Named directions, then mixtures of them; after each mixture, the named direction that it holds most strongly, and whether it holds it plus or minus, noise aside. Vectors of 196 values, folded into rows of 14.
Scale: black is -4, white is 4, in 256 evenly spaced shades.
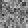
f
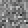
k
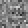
k, plus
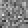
k, plus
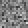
k, minus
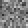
f, plus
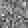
f, minus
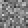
f, minus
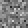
f, minus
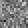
f, minus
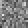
f, minus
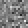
k, plus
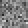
k, minus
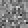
k, plus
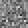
k, plus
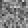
f, plus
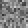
f, plus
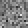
k, minus
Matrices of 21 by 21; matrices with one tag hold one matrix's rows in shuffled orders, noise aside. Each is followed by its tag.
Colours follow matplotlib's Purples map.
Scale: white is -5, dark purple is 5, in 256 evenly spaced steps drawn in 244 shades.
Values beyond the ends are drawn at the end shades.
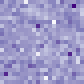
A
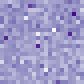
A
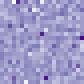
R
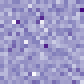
R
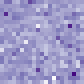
A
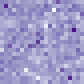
A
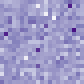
A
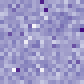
R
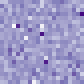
R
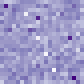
A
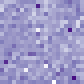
A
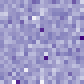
R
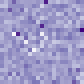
R
